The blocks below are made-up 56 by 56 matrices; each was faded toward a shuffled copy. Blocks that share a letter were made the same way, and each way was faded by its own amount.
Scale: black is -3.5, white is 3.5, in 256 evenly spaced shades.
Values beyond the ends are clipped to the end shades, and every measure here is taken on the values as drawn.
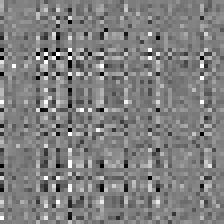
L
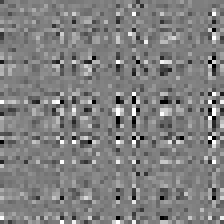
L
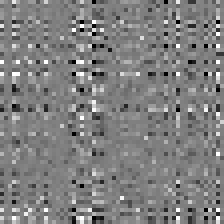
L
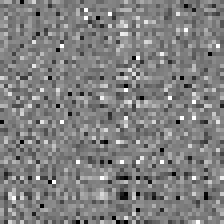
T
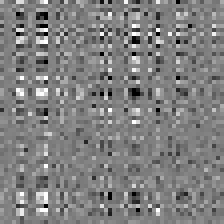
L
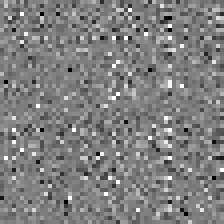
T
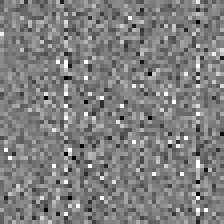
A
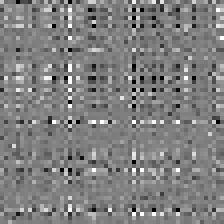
L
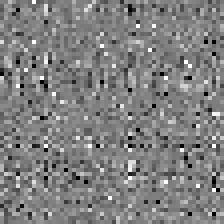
T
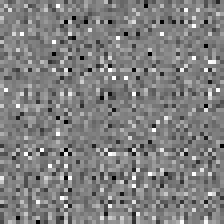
T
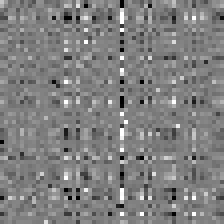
L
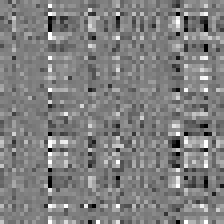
L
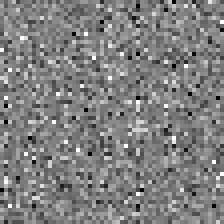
A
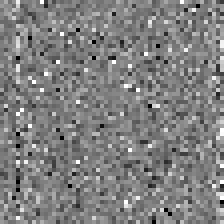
A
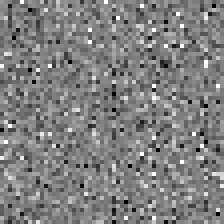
A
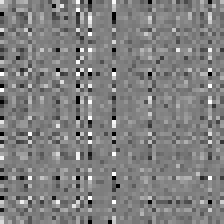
L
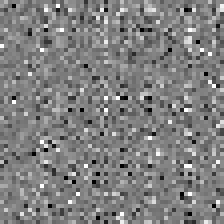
T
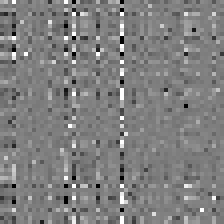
L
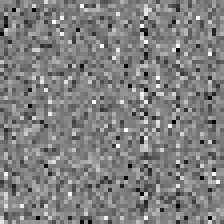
A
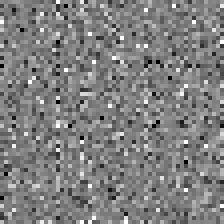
A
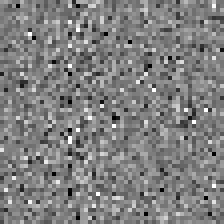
A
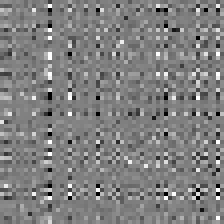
L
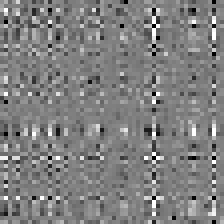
L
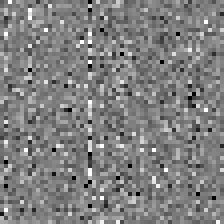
A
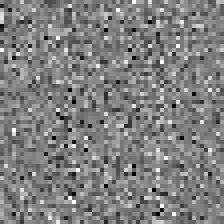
A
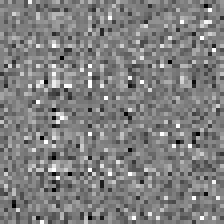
T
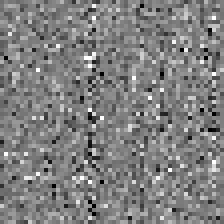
A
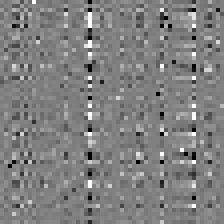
L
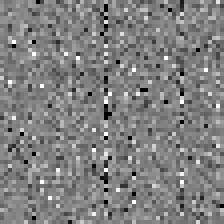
A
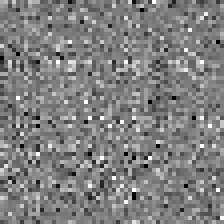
T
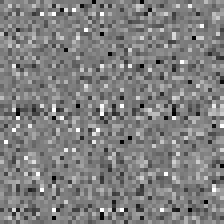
T
